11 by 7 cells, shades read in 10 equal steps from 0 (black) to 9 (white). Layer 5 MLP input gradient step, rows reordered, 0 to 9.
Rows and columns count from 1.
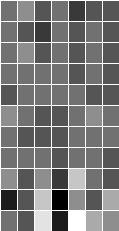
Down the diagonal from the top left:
4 3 3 4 4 5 4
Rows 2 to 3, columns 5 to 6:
3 4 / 3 4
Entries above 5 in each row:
0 0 0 0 0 0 0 0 1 2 3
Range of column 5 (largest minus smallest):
7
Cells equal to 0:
1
